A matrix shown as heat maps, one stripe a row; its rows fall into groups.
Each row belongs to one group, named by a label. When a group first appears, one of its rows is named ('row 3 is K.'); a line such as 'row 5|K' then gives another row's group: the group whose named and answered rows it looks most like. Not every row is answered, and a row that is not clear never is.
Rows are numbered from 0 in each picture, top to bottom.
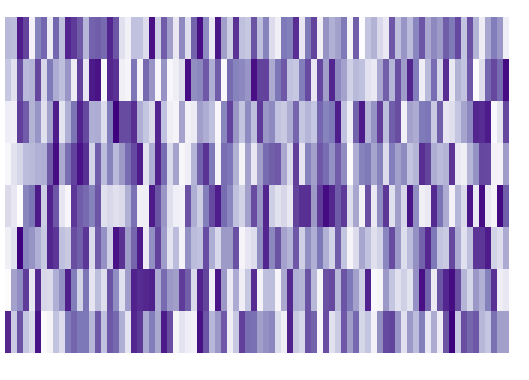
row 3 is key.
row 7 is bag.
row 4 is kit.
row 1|kit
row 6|bag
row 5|key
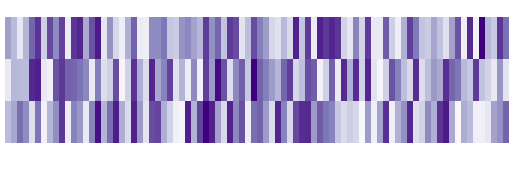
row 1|bag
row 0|kit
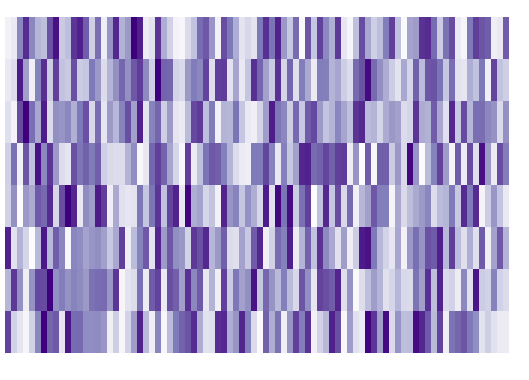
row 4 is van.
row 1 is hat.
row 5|hat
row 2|key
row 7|van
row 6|van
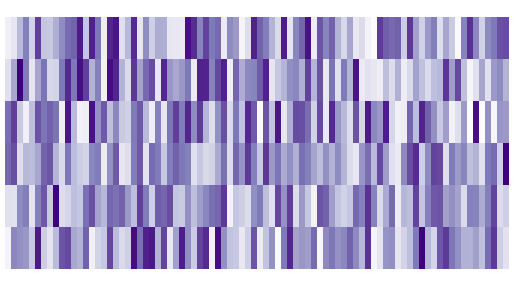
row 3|van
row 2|van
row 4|hat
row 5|bag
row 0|kit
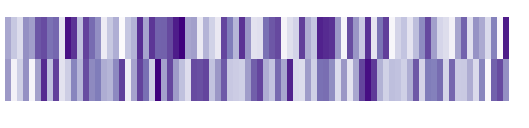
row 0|van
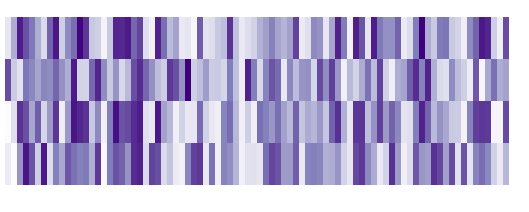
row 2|key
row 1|van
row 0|key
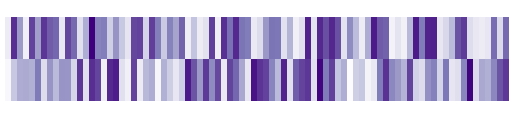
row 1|kit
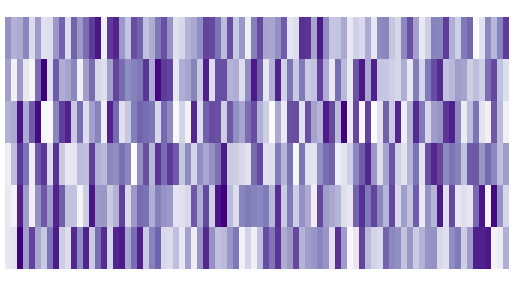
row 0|kit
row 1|hat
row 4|hat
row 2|bag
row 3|hat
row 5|key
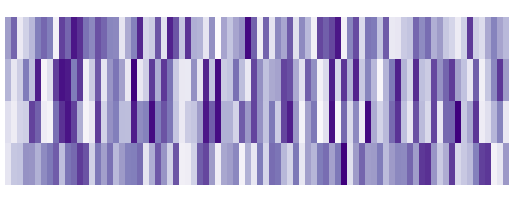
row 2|bag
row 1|bag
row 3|key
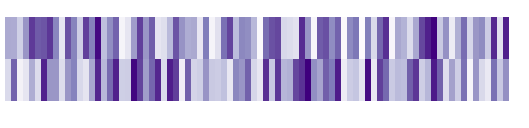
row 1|van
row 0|van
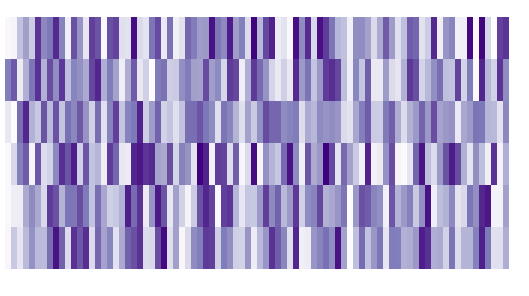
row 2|key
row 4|key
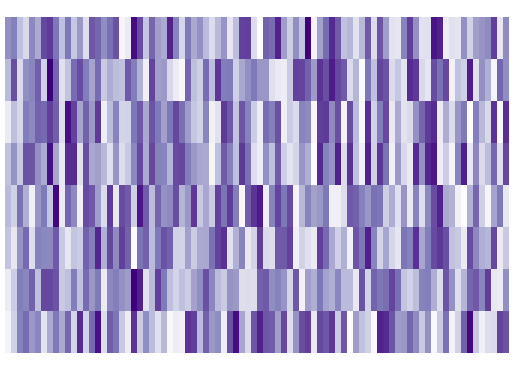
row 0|van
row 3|van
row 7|kit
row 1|kit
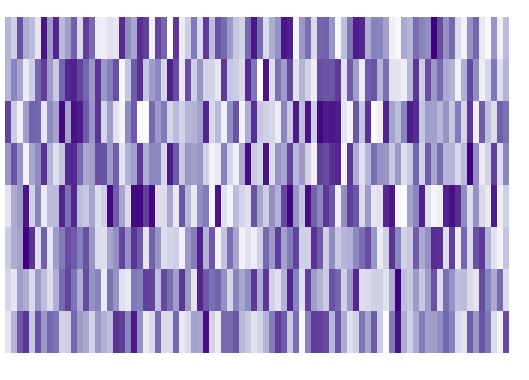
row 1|van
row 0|hat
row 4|bag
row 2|kit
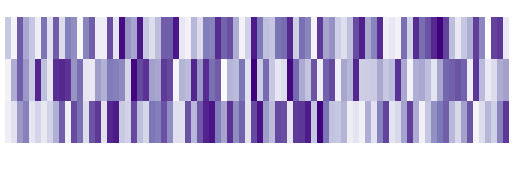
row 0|hat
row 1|bag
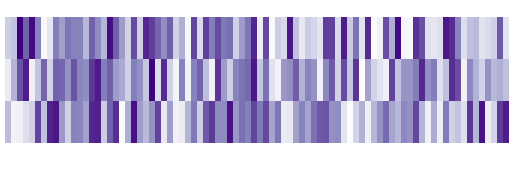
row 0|bag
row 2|kit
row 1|bag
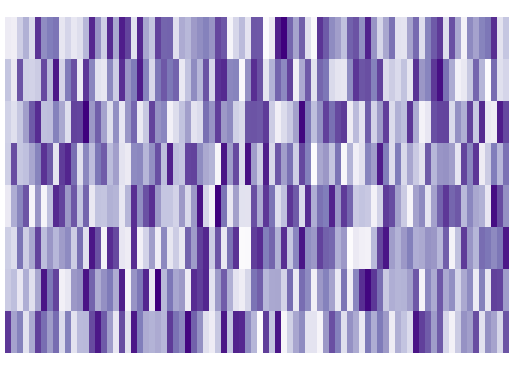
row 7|van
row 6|hat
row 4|bag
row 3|van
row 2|kit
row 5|kit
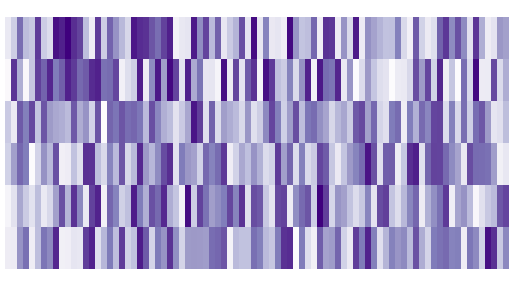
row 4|kit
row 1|van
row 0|bag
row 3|hat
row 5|hat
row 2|key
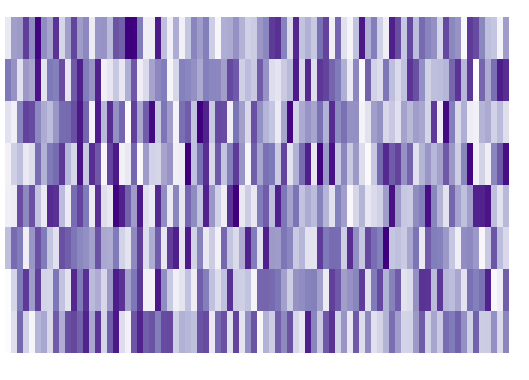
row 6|key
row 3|kit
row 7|bag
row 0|key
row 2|bag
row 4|key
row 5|van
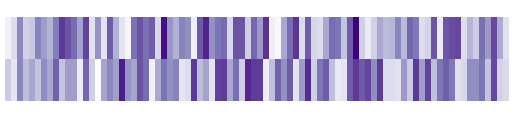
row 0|bag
